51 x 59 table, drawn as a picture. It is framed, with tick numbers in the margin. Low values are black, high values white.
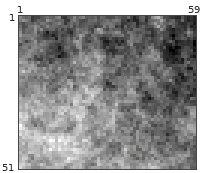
Ninth with the lowest average: top right. Slope: up to the bottom left. Stripes: none. Average level on the scale: 50%. Odd rows or columns: none.
